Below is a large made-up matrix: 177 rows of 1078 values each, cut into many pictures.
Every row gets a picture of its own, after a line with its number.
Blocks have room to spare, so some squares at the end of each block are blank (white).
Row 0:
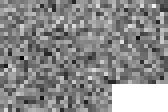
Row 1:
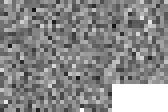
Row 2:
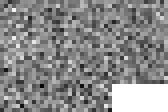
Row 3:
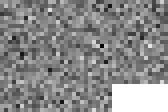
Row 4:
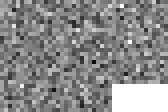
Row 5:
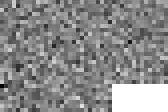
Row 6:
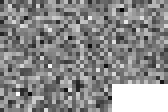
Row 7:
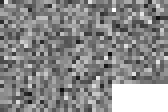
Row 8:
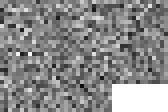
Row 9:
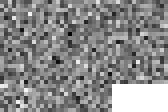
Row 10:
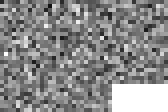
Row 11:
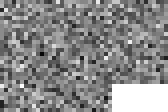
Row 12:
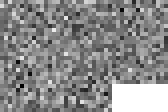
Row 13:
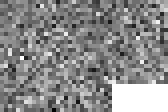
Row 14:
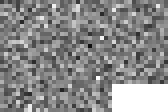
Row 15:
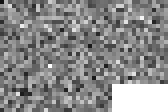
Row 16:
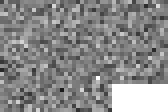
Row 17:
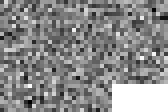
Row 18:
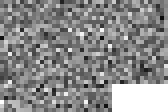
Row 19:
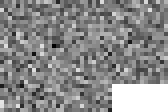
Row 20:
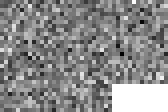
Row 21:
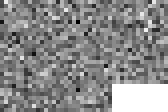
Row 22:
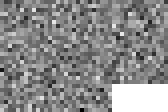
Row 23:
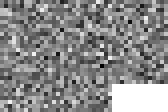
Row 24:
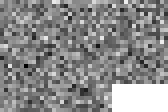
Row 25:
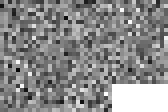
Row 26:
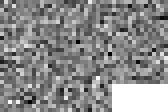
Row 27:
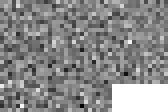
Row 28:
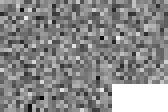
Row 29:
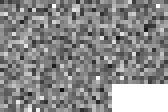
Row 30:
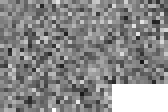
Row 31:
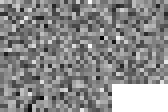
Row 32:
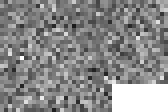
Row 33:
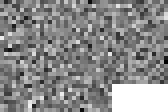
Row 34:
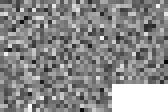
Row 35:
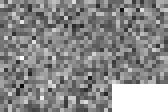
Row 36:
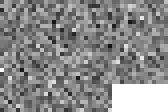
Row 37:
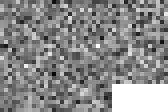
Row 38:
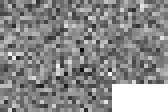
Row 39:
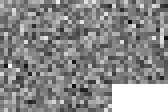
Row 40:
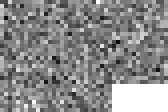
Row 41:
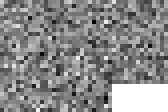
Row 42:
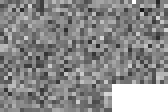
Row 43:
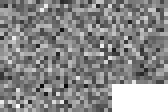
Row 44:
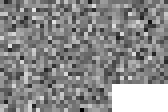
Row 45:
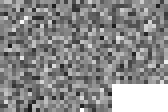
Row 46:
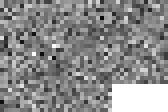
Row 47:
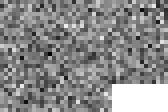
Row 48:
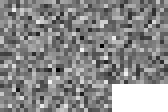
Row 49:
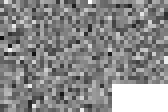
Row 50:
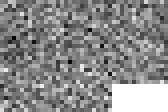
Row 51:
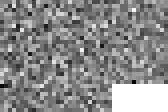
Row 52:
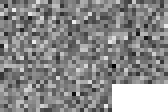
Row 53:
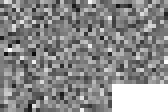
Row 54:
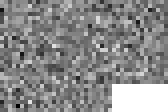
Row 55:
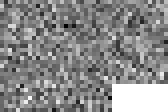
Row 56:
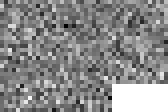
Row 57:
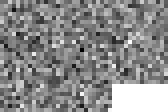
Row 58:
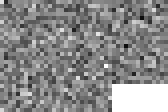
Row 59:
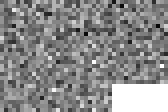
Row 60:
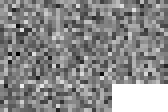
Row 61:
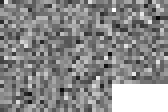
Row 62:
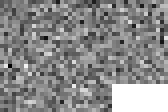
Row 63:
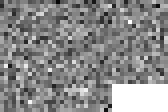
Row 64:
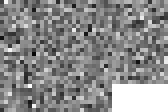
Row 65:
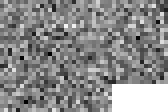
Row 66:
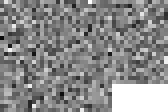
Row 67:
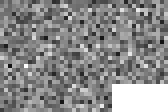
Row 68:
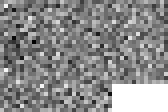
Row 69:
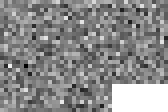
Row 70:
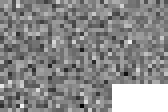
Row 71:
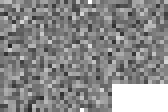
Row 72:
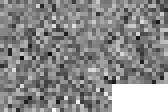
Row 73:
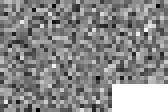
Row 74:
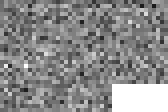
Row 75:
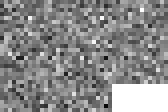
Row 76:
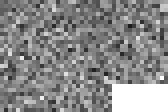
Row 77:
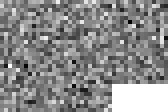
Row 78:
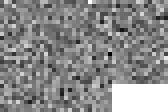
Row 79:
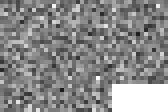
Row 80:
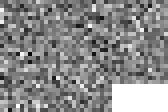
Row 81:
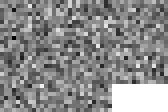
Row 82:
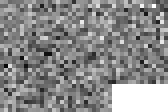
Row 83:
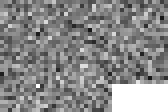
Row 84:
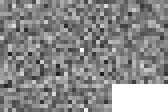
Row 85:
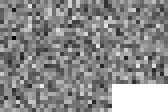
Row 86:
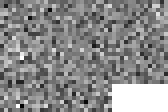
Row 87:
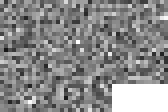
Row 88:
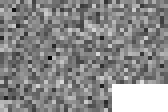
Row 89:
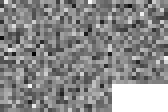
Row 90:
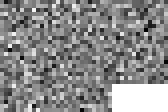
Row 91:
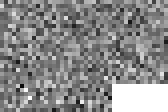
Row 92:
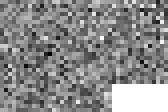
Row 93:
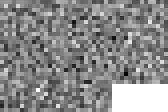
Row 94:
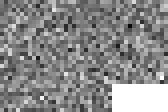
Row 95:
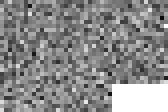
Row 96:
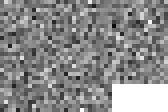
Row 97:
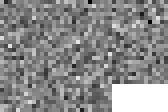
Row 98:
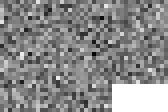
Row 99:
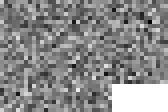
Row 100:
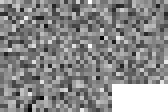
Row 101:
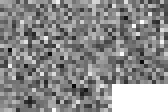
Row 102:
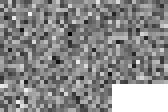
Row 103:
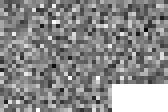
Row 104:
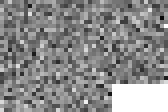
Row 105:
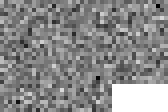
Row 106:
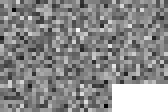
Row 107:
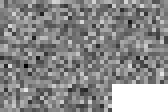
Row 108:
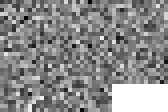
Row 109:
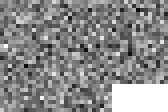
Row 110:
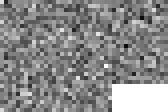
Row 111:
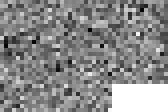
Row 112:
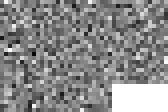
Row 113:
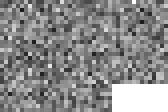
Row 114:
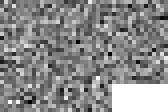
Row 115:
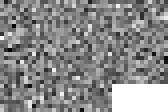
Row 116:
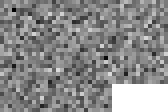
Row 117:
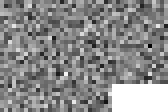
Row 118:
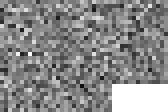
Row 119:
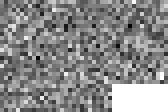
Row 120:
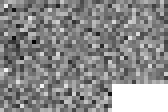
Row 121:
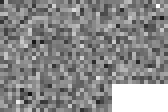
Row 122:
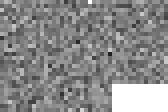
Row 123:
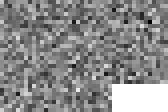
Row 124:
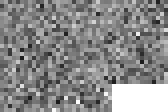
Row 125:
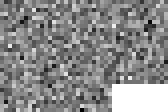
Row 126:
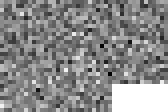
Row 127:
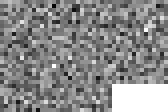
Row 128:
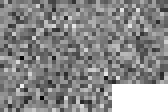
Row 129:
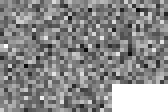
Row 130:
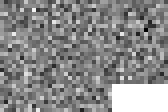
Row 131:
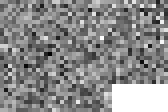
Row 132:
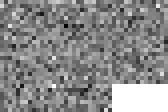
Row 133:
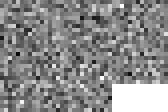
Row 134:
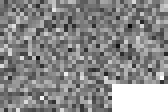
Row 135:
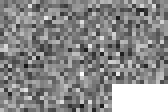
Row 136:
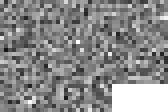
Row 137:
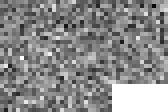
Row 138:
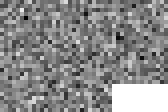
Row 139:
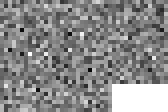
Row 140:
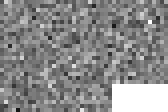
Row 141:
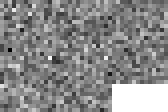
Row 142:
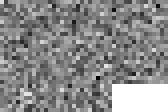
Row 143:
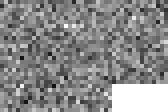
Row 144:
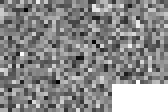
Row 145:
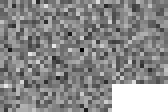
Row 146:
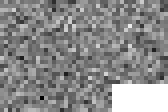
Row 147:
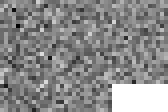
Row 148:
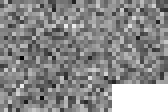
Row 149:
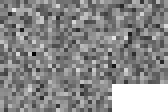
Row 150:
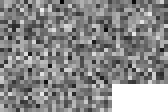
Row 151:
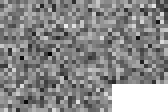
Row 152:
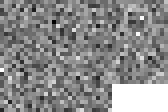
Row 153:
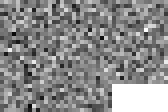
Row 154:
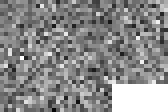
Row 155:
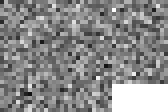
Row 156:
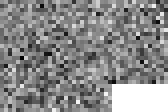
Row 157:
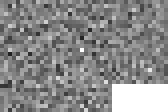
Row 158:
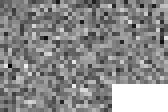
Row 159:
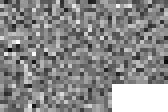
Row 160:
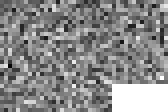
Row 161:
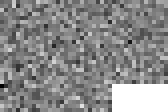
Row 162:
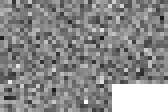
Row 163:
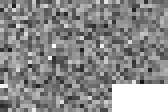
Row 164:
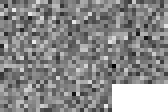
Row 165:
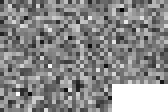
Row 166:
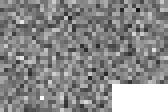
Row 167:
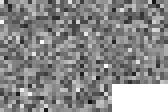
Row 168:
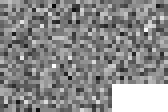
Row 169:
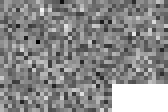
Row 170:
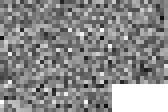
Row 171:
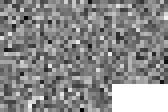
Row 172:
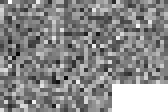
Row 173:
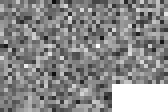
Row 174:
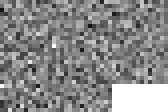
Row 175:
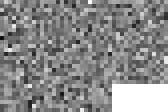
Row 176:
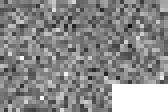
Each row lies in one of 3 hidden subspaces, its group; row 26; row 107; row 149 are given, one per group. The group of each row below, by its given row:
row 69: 107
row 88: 149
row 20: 107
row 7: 26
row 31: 26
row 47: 107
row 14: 26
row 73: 26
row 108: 26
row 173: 107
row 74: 107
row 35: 107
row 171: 26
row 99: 26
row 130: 26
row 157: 149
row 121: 26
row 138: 26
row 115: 26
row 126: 149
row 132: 107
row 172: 149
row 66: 26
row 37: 107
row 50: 149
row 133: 149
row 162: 149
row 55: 107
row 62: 107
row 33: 26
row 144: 149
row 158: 107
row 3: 149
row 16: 26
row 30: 107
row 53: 26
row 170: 149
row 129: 107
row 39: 107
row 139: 149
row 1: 26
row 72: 107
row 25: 107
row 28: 26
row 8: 149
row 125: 26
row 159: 26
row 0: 107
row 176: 107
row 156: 107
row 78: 26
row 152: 26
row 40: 149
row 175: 26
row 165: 26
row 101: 107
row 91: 107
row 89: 26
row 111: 149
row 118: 149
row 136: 26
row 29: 26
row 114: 26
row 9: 149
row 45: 26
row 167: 26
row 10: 26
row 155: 26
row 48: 149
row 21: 26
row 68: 149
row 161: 149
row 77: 107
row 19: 149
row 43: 149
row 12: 107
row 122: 26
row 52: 149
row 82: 107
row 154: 107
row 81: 149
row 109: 107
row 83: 149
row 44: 26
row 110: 26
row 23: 149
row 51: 149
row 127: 26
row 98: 149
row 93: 149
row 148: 107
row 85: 149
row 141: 149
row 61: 26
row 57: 149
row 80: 149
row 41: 149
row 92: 107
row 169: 107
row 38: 149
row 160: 107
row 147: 149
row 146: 107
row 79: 26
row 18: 149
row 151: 107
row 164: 149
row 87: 26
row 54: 149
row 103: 26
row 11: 149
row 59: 149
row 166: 107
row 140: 26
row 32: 107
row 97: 26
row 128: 107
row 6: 26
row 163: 149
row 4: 149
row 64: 26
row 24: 107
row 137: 107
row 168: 26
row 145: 149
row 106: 149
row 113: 107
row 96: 26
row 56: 107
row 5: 149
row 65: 107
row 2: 149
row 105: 26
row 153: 26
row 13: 107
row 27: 149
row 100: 26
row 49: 26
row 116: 149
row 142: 26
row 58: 26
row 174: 149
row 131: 107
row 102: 149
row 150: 107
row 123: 26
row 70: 149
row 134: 107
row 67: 107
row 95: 149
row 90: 26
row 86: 149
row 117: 149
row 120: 149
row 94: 107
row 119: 107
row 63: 107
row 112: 26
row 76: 107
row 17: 26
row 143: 107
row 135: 107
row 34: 26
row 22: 26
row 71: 26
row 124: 107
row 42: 107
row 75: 149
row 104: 149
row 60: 149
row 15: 26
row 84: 149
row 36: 26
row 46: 149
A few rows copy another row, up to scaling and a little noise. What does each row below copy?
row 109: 129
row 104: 95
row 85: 81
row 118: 8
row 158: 62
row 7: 61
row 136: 87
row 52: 164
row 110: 58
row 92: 131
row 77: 39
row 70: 27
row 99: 123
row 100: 31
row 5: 161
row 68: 120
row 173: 37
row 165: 6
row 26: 114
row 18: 170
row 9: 102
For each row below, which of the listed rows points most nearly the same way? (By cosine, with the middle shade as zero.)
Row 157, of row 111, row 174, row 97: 111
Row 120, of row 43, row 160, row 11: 160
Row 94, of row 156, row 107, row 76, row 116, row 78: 76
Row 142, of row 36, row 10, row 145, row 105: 105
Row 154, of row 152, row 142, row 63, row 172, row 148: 63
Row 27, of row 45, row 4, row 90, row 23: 4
